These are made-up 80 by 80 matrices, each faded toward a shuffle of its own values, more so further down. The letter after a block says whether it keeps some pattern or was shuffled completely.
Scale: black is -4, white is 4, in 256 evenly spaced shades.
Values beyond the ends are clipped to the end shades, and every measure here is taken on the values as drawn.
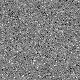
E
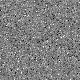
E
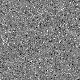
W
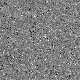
W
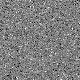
W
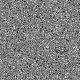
W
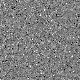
W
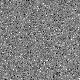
W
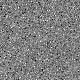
E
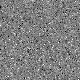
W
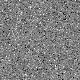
W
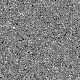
E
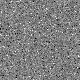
E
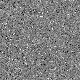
E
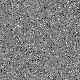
E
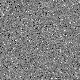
W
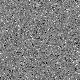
E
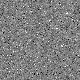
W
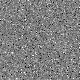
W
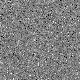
E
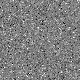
E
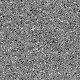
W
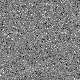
E
